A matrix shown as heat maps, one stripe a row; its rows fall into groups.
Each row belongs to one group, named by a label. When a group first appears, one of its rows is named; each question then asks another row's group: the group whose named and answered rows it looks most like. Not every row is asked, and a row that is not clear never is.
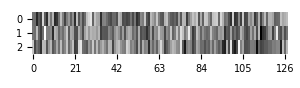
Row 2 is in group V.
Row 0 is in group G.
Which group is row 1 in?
V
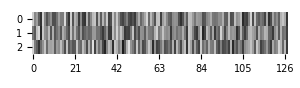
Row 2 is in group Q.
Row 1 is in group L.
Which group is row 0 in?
L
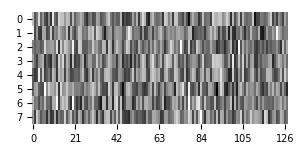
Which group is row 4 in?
G
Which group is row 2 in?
V
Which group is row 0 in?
G
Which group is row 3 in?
G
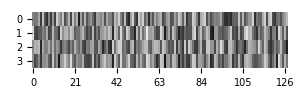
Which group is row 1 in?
Q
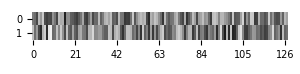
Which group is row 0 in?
G
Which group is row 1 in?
V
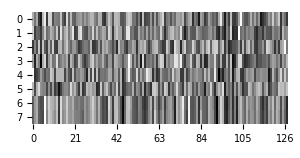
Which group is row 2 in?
G
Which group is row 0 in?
V
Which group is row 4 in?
Q
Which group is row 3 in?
V
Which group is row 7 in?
V
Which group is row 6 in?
V
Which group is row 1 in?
V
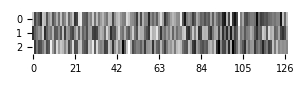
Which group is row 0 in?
V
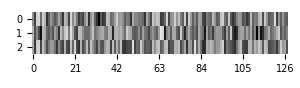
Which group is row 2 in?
L
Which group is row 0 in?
L
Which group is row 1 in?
V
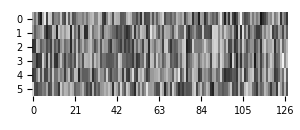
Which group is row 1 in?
G
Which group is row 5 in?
Q
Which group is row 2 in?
G
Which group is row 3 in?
G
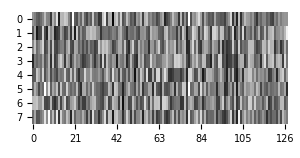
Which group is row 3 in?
G
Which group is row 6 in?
L
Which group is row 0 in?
Q
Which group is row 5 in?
Q
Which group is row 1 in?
G
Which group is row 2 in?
G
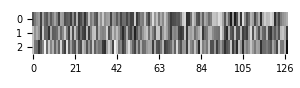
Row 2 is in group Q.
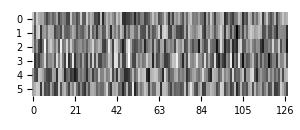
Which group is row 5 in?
L
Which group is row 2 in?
V
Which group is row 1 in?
L
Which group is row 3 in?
Q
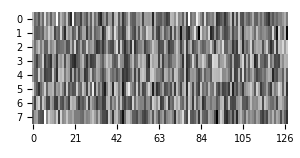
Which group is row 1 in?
Q
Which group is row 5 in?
Q
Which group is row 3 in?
G
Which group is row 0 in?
Q
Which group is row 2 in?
L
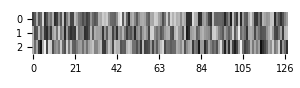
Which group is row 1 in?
G
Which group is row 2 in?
V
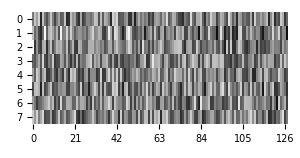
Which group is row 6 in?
Q
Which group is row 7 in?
L
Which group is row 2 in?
V
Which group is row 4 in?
L
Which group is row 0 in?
L
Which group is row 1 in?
V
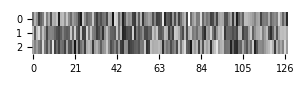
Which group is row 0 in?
Q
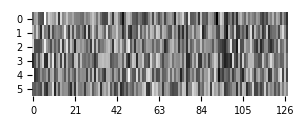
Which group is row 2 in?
Q
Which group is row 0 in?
V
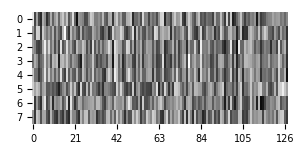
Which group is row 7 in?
L
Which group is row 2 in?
Q
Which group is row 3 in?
Q
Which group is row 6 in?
V
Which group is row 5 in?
L
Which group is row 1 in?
L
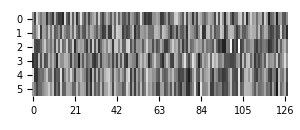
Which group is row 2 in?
Q
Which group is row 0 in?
L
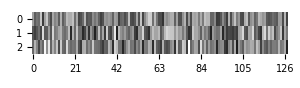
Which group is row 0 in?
Q
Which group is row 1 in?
G
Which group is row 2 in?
Q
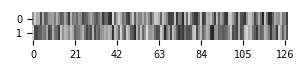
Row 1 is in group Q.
